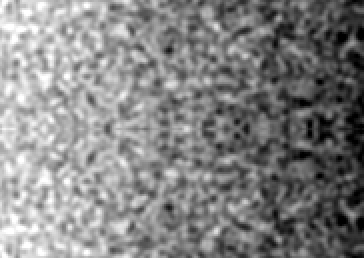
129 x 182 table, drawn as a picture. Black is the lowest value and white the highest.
No regular stripes run through it. There are no lone odd cells. The top and bottom halves mirror each other. The middle right is the ninth with the lowest average. Values rise toward the left.
